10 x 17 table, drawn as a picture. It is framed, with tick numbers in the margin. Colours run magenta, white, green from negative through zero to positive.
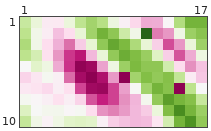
Three lone cells stand out: one far higher and two far lower than their neighbours. The grain runs diagonally down to the right. The bottom left is the calmest part. The halves do not mirror each other.
